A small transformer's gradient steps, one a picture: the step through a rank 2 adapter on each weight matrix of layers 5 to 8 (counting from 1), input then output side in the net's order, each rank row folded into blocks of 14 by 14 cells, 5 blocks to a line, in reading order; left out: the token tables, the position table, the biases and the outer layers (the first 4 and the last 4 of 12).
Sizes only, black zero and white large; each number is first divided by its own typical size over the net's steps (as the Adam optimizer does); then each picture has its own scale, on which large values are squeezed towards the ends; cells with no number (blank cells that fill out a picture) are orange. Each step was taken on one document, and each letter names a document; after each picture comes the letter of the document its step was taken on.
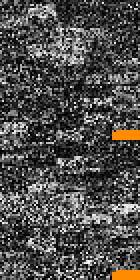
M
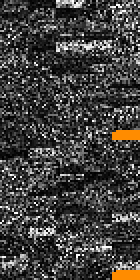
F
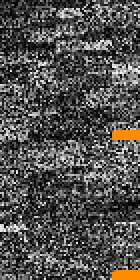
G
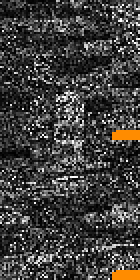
F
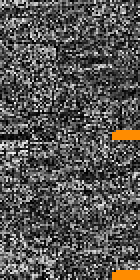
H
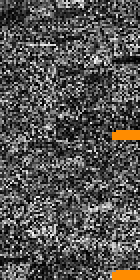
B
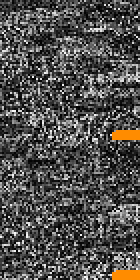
M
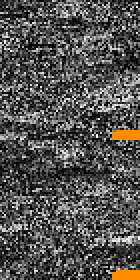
G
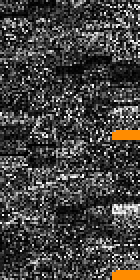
F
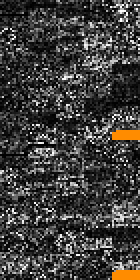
F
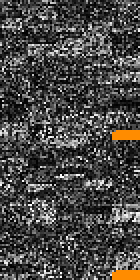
M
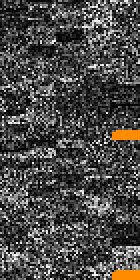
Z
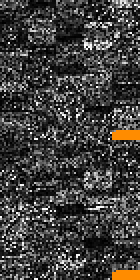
F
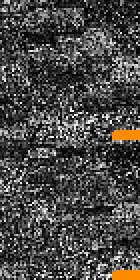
M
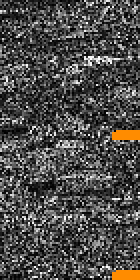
Z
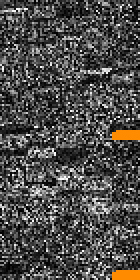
M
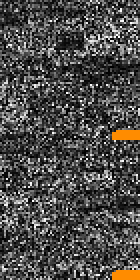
Z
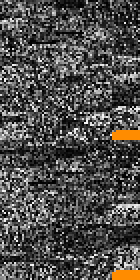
M
